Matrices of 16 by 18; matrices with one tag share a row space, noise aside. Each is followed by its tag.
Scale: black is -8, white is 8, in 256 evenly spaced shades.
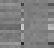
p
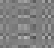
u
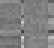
p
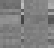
p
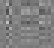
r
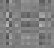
r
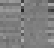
p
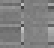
p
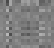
r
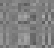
u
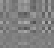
u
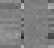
p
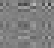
u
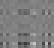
u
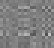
u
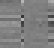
p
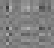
r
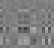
u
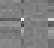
p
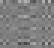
u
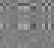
u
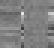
p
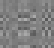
u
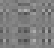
u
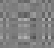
u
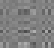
u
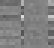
p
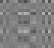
u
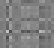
r
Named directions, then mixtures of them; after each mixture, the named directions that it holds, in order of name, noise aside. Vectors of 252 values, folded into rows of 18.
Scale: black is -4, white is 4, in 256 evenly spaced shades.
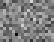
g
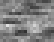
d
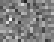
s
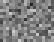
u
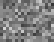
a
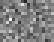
s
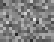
g, s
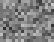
a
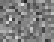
s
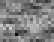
d, g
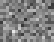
a, u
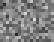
g, s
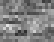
a, d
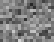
d, u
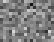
g, u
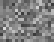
a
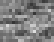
d, u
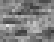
d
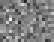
s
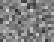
s, u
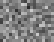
s, u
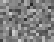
u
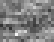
d, g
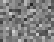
u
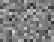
g, u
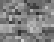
d, s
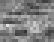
d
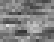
d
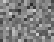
u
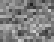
d, u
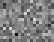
a, g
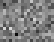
a, g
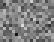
g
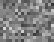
a
